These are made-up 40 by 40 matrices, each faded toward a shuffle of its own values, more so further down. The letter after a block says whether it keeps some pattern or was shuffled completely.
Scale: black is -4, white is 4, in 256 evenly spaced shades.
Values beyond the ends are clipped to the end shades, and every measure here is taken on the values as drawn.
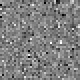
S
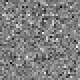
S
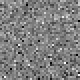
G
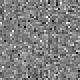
S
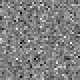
S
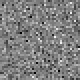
G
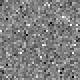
G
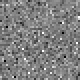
G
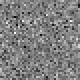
S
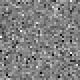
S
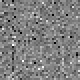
S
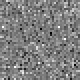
S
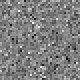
S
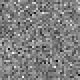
S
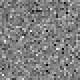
G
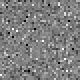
G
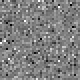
G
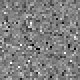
S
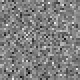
S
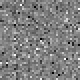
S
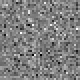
S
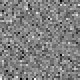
S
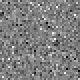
G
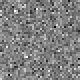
G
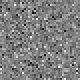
S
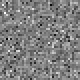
S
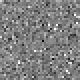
G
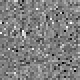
S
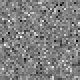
G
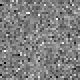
G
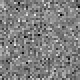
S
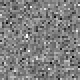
G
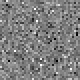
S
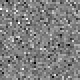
G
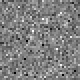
G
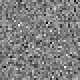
G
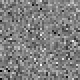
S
